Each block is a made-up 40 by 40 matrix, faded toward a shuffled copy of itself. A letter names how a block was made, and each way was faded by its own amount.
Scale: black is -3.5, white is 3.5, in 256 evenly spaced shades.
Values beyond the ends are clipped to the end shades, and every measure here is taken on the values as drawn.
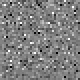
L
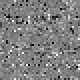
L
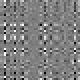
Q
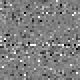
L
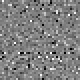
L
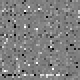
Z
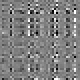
Q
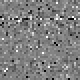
L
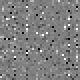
Z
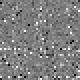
Z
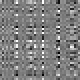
Q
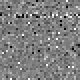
L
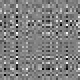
Q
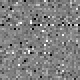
L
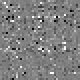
Z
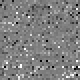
Z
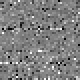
L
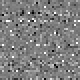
L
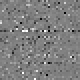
Z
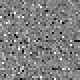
L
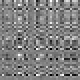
Q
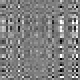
Q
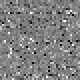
L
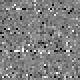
L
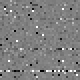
L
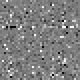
Z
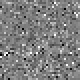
L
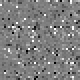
Z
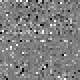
Z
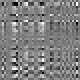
Q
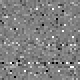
L
